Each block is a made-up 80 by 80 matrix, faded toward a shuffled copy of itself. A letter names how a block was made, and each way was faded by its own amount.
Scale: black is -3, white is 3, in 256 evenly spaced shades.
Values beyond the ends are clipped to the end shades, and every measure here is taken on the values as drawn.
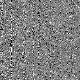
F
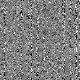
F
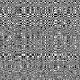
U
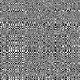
U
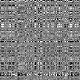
U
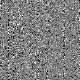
F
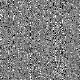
F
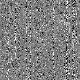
F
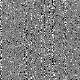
F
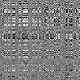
U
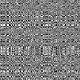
U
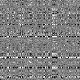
U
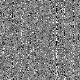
F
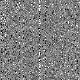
F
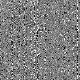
F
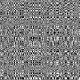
U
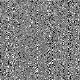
F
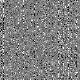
F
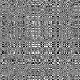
U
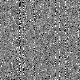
F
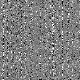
F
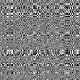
U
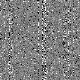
F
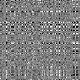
U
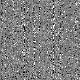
F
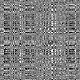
U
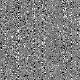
F
